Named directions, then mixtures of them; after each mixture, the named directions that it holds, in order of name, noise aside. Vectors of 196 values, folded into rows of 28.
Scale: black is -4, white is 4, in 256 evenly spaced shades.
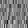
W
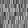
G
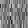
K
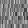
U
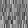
K, W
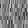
K, U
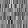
G, K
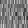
U, W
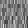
U, W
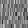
U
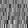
W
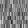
K, U, W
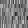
G, U, W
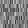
G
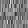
G, K, U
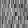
G, U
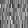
K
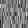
G, K, U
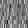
W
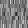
G, U, W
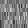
G, K, W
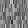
G, K, W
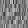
G, K, W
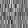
G, K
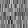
G, K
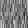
K, U, W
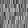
G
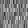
G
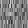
G, K, U
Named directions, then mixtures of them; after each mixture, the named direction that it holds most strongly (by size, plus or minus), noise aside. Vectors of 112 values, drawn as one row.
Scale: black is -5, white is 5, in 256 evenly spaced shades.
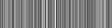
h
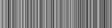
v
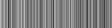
v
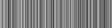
v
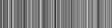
v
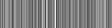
h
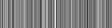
h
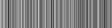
v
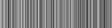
v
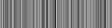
h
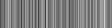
v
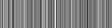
h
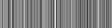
v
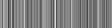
v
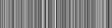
h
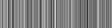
v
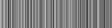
v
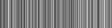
v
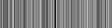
h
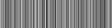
h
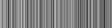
v
